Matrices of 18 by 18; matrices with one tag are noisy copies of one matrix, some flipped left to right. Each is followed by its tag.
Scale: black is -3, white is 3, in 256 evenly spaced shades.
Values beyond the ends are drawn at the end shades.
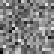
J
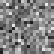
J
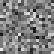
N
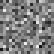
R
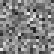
N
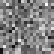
J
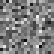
R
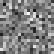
N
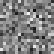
N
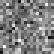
J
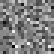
R
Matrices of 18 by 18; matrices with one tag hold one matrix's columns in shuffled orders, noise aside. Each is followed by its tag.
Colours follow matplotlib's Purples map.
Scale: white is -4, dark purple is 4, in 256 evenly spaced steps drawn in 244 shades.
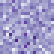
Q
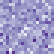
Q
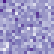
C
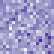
Q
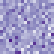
Q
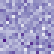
Q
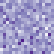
Q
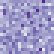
C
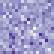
Q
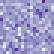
C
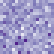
Q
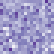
C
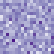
Q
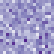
Q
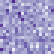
C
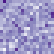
C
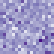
Q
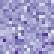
Q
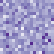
Q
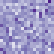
C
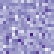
Q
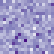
Q
